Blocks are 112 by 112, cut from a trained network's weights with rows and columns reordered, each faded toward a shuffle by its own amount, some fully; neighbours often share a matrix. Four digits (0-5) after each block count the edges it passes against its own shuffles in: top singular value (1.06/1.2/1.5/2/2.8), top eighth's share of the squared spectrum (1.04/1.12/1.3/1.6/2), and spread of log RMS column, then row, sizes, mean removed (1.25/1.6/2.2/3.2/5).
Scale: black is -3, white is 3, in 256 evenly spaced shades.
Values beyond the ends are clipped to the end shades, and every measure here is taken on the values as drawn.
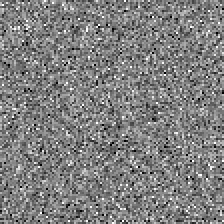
1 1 0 0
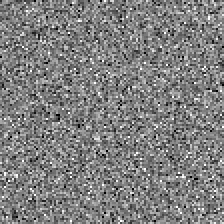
0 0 0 0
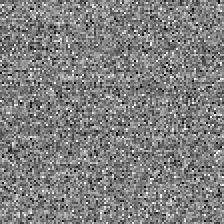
2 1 0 0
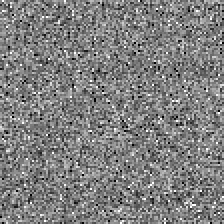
0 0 0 0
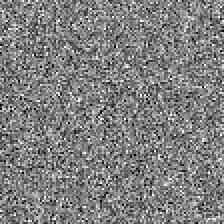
1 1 0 0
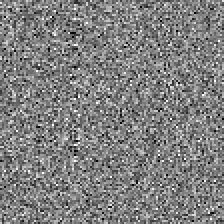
3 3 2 1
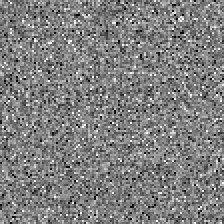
0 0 0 0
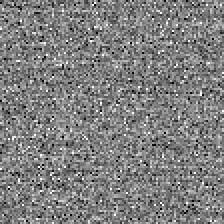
2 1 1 0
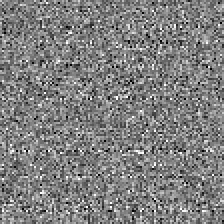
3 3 2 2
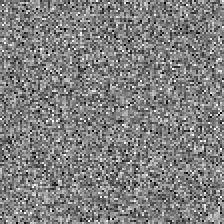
0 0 0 0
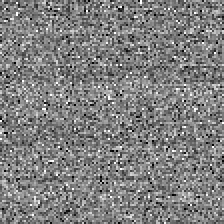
2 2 1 0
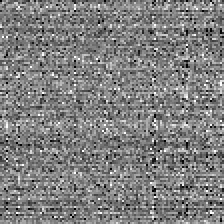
4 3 3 1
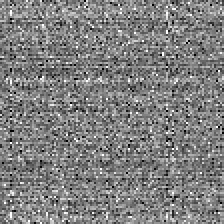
3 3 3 1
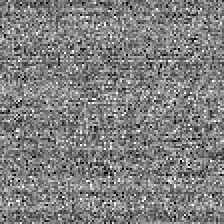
3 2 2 1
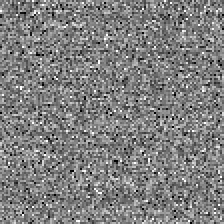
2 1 0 0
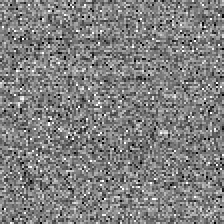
2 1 1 0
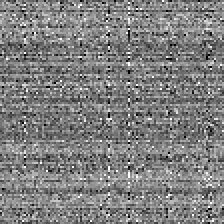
4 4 3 2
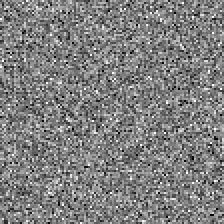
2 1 0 0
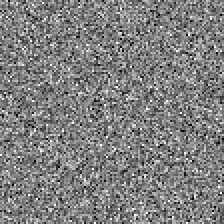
0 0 0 0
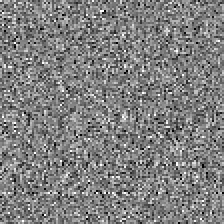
3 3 2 2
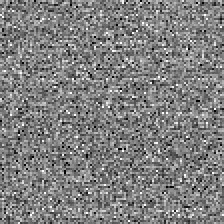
2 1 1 0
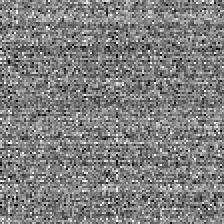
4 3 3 1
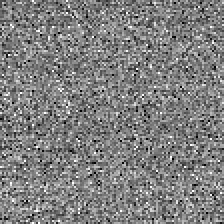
2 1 0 0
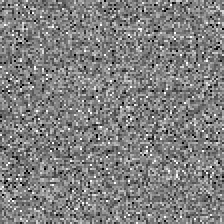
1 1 1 0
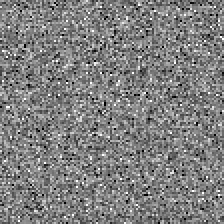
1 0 0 0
